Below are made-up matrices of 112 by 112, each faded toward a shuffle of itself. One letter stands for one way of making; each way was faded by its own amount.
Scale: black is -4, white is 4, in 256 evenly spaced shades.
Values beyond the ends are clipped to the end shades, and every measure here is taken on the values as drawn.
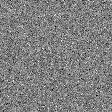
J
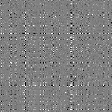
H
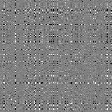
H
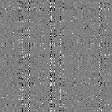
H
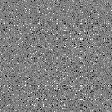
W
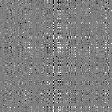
H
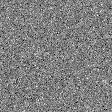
J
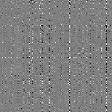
H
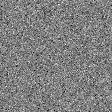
J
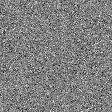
J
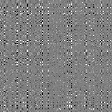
H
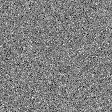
J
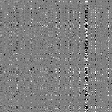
H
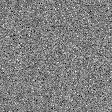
J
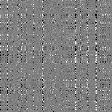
H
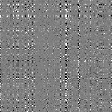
H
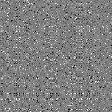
W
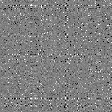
W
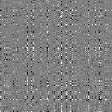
H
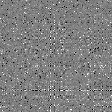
W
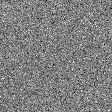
J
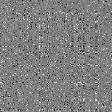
W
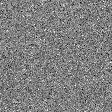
J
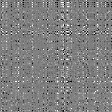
H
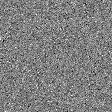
J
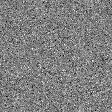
J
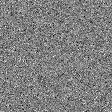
J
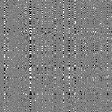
H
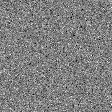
J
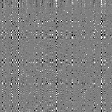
H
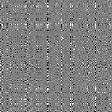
H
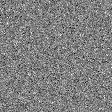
J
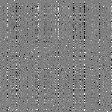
H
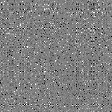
W
